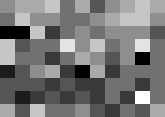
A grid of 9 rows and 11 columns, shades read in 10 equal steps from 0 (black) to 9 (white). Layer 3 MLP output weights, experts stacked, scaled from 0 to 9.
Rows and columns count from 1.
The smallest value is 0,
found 4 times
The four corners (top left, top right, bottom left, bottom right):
5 6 6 6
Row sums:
61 59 40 59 44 37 32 35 47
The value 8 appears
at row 4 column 5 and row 4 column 10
